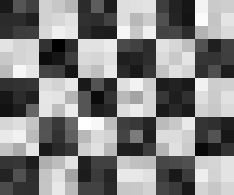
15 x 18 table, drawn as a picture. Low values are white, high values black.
Slope: none. Histogram: two levels. Grain: checkered.
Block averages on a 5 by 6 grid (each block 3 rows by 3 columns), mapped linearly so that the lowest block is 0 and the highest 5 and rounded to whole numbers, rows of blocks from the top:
505050 / 050504 / 505050 / 040405 / 515040
